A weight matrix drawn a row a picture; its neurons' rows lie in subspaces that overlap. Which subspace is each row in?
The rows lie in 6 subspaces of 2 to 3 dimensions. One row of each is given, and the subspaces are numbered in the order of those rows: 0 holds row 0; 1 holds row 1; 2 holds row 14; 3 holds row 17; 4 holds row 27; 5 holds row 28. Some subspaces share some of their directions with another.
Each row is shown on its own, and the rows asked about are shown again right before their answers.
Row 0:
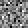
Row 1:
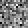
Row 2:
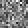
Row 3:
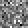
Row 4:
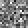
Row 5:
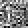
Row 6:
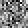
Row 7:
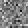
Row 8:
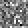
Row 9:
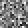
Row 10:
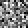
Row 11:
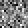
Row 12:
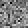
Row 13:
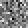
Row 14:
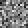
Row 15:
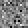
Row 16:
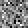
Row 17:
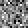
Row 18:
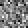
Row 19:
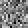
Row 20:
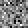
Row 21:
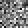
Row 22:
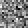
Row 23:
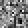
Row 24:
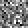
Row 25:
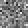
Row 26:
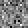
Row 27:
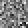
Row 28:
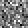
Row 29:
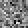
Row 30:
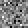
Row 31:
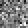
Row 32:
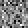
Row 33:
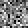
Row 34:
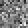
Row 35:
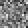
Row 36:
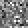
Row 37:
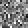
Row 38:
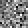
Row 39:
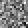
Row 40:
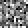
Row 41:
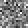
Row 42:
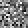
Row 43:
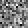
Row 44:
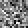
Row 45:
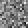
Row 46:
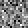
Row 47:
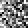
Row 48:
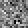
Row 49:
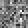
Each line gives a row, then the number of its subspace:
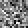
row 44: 0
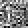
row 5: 1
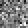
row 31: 4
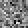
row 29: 0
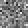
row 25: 2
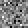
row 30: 2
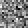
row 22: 4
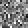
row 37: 2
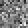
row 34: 4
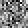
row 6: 3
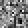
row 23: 1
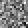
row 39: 4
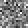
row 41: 2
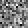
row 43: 1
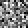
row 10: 3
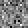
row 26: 5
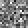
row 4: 1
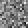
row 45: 4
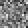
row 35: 3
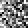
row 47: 4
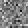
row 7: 2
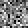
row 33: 1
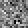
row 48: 0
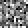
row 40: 3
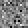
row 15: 2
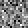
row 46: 5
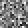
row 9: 4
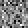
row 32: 5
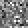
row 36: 2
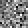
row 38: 1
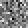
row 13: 3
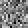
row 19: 2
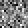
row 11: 5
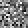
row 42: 0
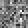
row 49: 1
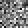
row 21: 5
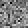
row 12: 1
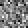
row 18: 3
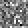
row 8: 3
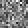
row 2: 3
